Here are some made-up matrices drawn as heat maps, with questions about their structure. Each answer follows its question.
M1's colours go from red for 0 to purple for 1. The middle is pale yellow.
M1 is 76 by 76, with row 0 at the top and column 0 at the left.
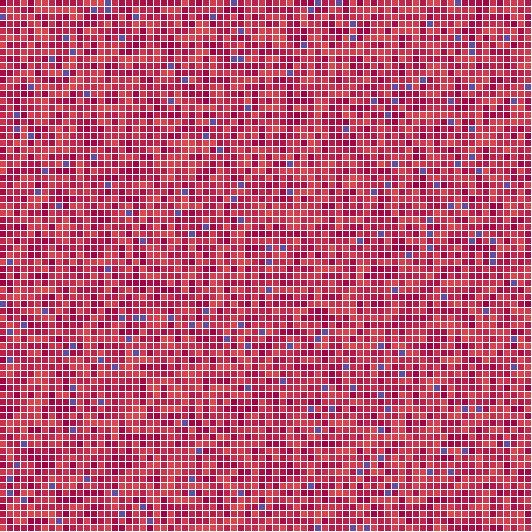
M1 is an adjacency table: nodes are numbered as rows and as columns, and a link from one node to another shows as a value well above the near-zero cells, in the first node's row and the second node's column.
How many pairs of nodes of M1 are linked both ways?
2
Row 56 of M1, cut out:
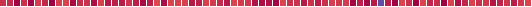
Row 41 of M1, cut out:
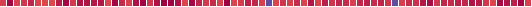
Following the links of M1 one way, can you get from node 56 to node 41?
yes
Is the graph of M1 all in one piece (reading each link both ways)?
no
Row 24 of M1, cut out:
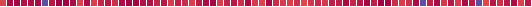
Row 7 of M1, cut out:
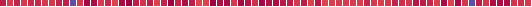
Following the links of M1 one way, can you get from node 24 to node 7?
yes
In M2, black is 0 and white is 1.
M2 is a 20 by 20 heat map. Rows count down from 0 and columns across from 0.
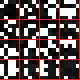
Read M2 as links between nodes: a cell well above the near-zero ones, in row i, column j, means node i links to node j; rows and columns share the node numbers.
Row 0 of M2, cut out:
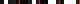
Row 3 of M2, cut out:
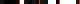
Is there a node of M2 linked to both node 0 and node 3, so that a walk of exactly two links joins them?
yes
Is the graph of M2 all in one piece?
yes
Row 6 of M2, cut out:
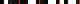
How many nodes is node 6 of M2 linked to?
8
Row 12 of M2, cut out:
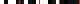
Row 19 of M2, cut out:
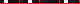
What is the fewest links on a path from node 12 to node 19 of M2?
3
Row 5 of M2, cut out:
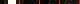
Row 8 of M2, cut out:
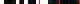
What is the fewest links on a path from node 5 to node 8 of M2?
4
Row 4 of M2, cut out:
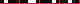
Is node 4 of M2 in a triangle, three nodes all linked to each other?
no
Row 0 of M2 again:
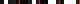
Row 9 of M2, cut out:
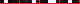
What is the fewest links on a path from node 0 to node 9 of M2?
2
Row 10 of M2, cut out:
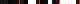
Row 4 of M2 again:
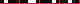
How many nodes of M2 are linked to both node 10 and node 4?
3
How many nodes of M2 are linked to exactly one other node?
0
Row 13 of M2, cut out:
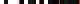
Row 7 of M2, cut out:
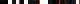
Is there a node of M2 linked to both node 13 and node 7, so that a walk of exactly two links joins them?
yes
